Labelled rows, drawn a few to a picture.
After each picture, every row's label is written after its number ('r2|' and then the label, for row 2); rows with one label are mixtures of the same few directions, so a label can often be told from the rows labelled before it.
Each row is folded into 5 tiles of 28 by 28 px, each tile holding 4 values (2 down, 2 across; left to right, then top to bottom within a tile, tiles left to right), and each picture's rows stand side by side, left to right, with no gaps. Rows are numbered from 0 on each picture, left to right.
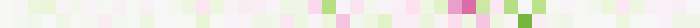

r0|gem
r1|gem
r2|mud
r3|gem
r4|gem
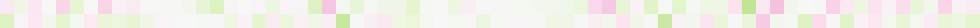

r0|gem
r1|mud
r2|mud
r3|mud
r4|gem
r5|mud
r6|gem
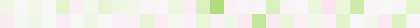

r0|gem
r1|mud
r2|mud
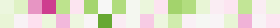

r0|gem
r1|gem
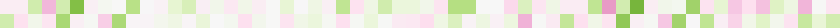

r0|mud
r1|gem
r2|gem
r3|gem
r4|mud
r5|gem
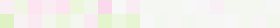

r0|gem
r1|mud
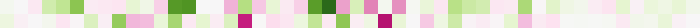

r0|mud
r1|gem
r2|gem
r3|gem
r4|gem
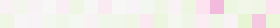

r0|gem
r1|mud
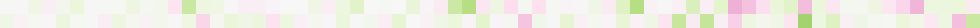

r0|mud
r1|mud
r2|mud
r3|gem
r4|mud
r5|gem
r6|mud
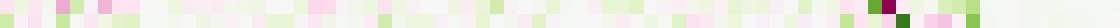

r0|gem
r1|mud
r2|gem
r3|mud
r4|mud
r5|gem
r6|mud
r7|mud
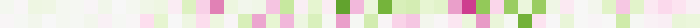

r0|gem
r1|mud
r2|gem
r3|gem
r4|gem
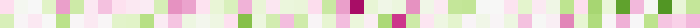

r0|gem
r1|gem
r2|mud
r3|gem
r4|gem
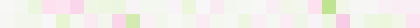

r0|mud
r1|mud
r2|mud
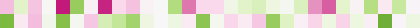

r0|gem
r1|mud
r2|gem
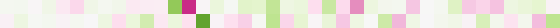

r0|mud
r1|mud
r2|mud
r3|mud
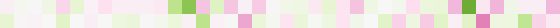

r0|gem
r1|gem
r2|mud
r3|mud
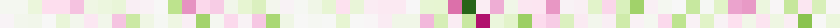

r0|mud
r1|mud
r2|gem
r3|mud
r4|mud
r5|gem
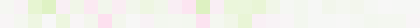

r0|gem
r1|gem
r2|mud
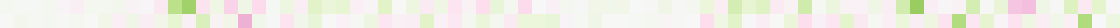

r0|mud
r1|gem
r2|gem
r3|gem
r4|gem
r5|gem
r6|mud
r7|gem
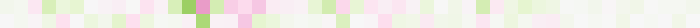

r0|mud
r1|gem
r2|gem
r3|gem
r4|mud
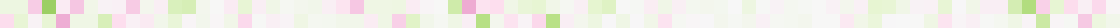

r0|mud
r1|gem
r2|mud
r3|mud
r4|gem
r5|mud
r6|gem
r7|gem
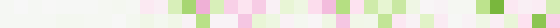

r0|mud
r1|gem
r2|gem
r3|mud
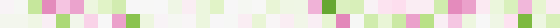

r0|mud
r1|mud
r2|mud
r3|gem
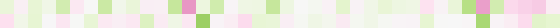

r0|gem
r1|mud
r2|gem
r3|gem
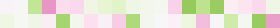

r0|mud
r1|mud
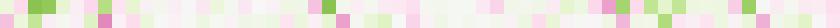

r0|gem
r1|gem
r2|mud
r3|mud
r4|gem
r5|mud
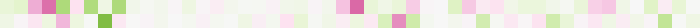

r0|gem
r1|mud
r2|mud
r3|mud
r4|gem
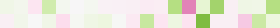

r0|mud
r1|mud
